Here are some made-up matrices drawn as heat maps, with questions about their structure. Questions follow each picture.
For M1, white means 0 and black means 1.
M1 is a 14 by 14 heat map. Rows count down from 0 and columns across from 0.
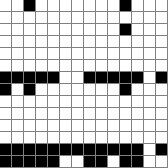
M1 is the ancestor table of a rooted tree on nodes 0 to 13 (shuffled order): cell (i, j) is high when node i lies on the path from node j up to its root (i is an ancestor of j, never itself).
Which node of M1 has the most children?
13
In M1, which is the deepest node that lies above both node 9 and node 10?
6
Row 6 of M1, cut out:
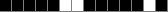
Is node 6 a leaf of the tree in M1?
no
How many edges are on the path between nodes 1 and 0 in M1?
3
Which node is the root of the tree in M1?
12
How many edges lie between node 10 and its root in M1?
6
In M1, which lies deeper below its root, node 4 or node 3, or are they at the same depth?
the same depth
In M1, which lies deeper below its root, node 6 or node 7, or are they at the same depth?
node 7
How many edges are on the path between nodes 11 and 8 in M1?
2
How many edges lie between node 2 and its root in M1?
5
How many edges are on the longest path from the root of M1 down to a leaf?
6
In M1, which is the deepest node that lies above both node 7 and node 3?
13
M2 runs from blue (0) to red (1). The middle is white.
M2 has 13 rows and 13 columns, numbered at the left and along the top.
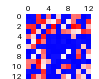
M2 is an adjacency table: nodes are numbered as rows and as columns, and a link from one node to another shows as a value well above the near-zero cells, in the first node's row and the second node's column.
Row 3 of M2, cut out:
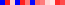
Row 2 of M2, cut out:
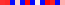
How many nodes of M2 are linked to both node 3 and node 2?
6
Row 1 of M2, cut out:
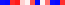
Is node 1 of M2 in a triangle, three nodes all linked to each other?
yes
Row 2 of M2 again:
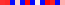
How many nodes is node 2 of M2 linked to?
8
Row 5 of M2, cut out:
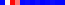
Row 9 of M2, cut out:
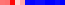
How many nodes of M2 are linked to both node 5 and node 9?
3
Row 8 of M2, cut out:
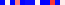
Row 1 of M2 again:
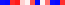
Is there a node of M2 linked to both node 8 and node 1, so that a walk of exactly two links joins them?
yes
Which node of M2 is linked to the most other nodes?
node 3
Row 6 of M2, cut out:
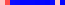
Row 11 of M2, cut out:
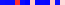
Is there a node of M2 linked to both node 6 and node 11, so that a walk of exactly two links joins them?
no
